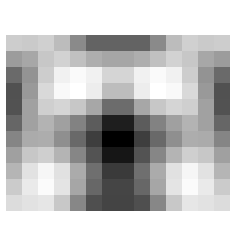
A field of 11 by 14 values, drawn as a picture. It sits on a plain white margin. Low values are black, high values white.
Lone odd cells: none. Odd rows or columns: none. Grain: blotchy. Roughest part: centre. Mirror symmetry: left to right.
